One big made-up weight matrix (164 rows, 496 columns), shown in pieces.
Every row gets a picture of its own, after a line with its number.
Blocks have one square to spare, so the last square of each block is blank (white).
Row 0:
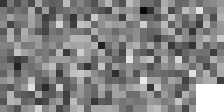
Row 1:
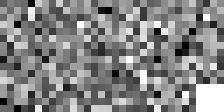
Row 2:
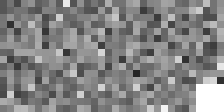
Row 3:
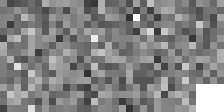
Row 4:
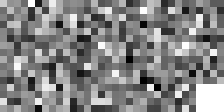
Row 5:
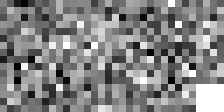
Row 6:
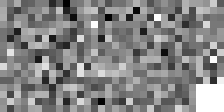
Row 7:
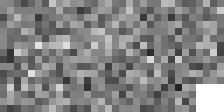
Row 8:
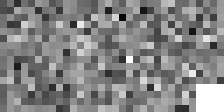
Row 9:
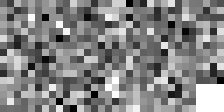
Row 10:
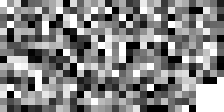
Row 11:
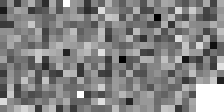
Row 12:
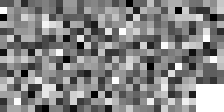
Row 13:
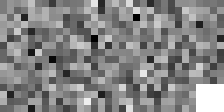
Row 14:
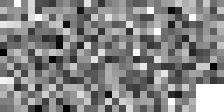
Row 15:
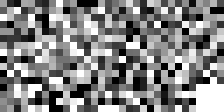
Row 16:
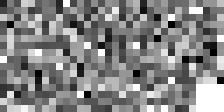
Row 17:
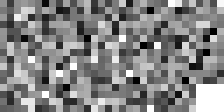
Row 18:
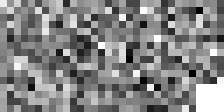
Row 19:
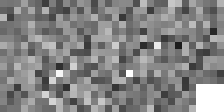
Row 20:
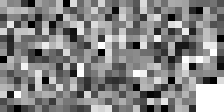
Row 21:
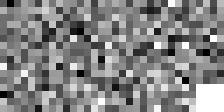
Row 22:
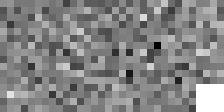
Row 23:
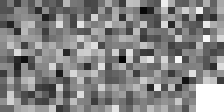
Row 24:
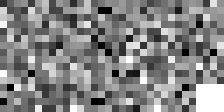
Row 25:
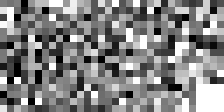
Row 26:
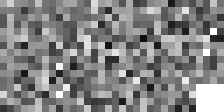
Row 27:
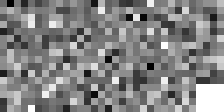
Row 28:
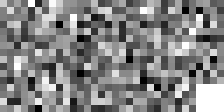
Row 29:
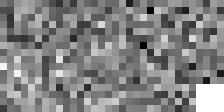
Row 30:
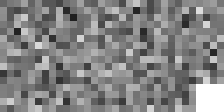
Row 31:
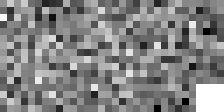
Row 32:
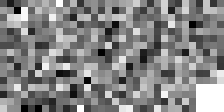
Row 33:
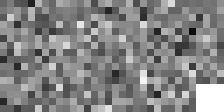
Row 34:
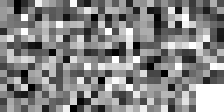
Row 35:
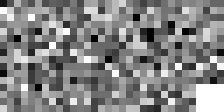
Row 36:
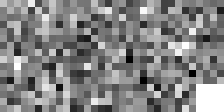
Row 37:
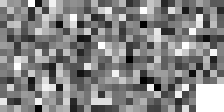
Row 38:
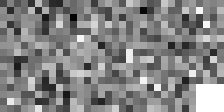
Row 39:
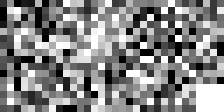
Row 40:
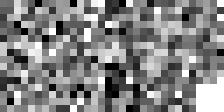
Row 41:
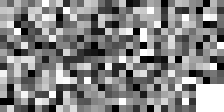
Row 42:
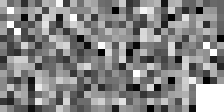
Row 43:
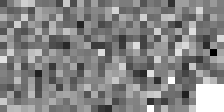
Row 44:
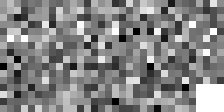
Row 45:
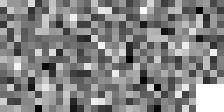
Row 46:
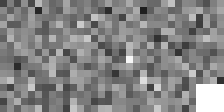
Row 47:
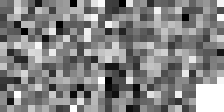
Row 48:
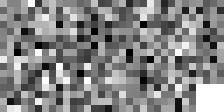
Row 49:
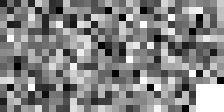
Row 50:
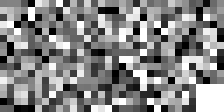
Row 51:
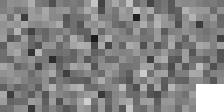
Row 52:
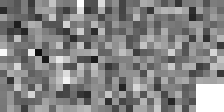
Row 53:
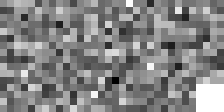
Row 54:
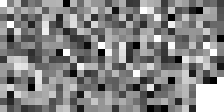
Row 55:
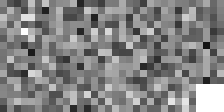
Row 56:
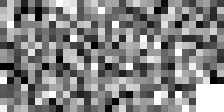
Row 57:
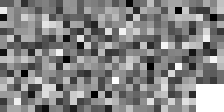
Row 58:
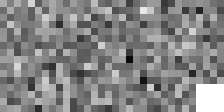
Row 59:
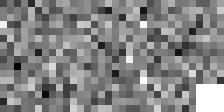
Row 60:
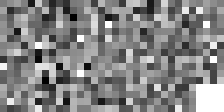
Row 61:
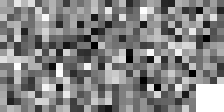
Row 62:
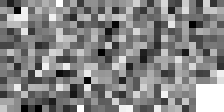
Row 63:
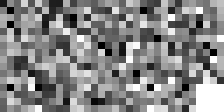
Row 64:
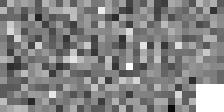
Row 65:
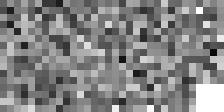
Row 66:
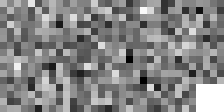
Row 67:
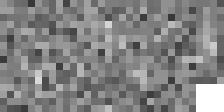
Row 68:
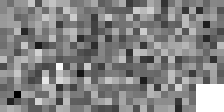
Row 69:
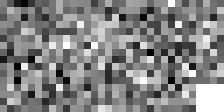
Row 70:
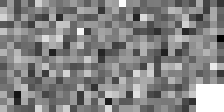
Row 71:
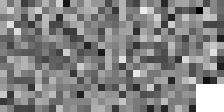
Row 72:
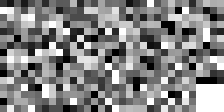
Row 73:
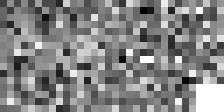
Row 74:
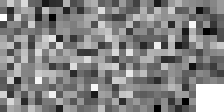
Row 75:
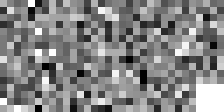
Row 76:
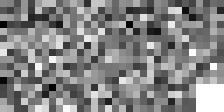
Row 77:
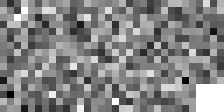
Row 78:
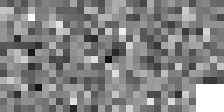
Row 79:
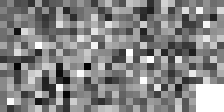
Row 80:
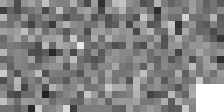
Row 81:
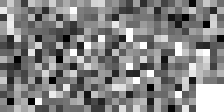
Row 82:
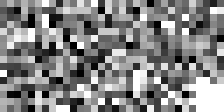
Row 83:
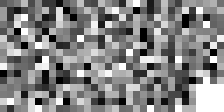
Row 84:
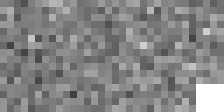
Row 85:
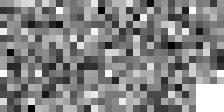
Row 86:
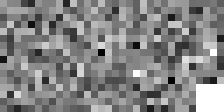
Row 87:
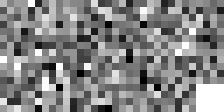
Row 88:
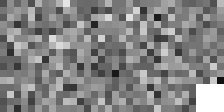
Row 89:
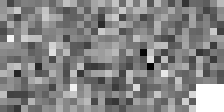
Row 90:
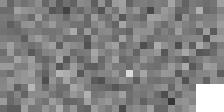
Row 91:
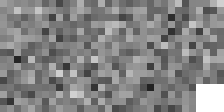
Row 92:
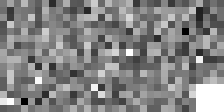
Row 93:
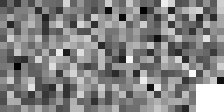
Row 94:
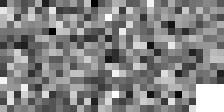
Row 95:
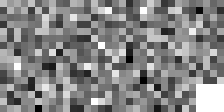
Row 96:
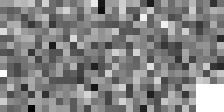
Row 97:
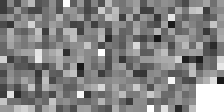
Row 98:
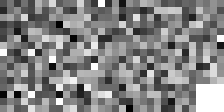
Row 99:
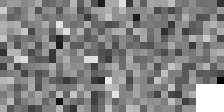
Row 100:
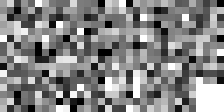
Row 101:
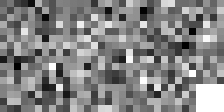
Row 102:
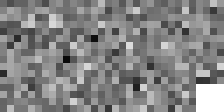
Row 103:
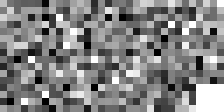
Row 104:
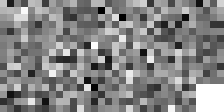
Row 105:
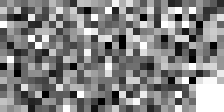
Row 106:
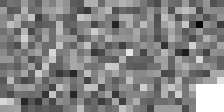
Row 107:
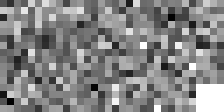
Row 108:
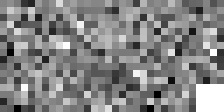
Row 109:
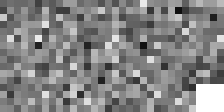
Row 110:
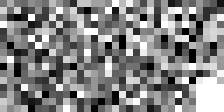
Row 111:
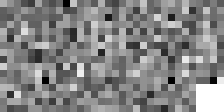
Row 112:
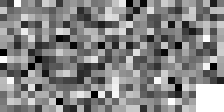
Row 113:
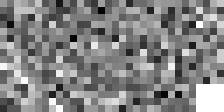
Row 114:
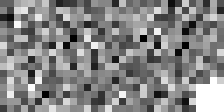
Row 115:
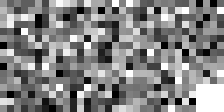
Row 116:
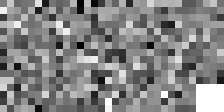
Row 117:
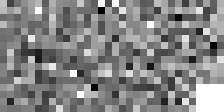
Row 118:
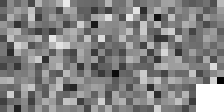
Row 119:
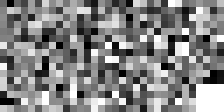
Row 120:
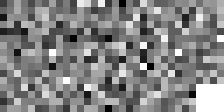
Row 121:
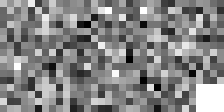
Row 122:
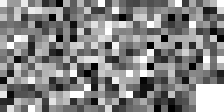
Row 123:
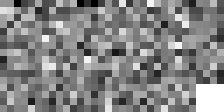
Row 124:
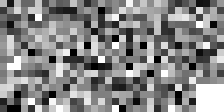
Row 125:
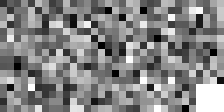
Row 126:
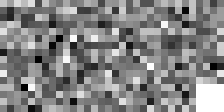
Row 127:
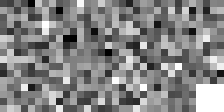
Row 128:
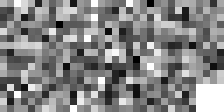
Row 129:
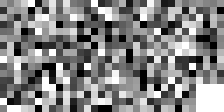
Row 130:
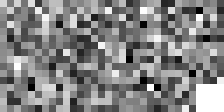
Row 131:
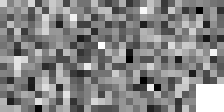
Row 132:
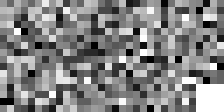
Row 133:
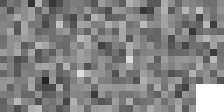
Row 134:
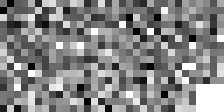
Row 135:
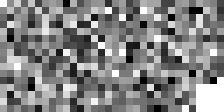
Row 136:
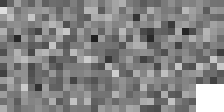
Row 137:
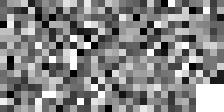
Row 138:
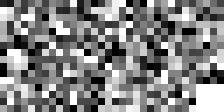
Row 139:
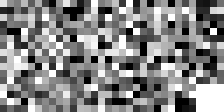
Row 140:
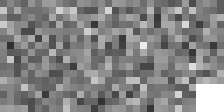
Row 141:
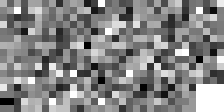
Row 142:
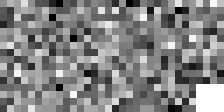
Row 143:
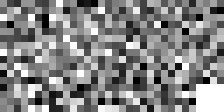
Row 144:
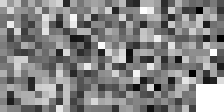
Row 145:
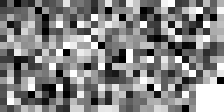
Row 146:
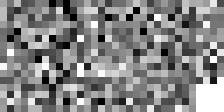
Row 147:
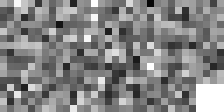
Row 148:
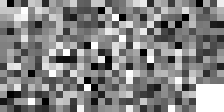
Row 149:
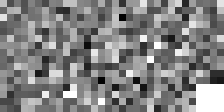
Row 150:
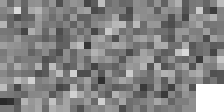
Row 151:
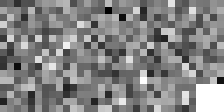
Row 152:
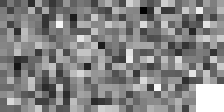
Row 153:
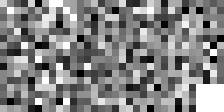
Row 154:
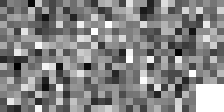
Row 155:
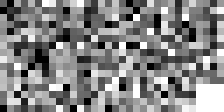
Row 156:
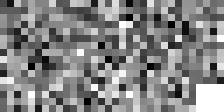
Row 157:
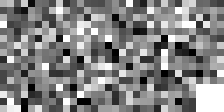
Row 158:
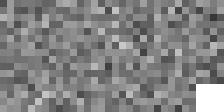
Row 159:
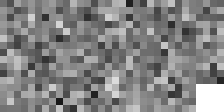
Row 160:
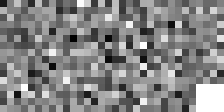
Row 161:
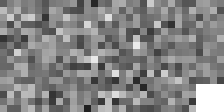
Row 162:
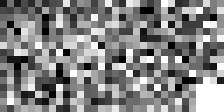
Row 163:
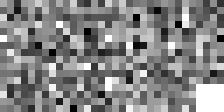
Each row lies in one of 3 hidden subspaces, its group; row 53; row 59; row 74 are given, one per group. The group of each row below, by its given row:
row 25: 74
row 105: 74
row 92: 74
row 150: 74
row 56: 74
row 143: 53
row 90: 74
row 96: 53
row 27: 53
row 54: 59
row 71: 59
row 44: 74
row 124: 74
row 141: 74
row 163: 53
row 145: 59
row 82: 53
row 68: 59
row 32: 74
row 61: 59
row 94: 53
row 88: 59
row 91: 74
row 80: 53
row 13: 53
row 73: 59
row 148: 74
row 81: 74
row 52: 53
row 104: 74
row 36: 59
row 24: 59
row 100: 53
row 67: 59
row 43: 59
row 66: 59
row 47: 53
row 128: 53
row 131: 59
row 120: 53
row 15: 53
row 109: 74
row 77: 74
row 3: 53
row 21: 74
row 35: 53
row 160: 53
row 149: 74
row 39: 59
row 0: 59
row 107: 74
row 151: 59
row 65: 59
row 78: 53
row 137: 74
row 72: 53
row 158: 74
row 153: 59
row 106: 74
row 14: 53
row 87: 59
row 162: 59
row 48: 59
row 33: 59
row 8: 59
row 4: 59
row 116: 53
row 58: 59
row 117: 74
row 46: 59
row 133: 59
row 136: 53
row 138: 53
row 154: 59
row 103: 74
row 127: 53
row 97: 59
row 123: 53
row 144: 59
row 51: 53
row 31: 74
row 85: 53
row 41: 59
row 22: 74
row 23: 59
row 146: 59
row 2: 59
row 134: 53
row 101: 59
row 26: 74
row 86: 59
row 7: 59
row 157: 74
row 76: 53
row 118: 59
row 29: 74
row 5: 59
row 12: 53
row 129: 59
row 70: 53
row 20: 59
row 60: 59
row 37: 59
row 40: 53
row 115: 74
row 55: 53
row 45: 59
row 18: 59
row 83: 59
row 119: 74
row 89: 74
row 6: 59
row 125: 59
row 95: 59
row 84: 74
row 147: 53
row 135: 59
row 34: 53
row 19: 74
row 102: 53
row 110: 74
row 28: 59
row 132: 59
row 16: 59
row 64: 74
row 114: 74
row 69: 59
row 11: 59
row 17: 74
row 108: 59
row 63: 59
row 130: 59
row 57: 53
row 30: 59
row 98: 53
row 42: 59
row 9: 53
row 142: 74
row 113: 74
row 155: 53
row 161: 53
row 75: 59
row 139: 74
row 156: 53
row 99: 53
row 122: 74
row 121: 59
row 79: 59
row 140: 74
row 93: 59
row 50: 59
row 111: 59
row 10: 59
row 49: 59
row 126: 53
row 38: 59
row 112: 53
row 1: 59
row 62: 74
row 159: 53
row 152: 59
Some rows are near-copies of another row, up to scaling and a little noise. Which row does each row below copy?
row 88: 118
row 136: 35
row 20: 86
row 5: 69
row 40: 47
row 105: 110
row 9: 159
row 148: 104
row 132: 41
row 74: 31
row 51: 13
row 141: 150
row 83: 30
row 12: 57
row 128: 147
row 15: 143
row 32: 62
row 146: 6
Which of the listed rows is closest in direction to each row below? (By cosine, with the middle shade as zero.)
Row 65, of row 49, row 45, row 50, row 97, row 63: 63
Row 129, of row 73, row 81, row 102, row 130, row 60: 130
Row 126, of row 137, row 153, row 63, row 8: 153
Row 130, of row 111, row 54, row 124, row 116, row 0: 54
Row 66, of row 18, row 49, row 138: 18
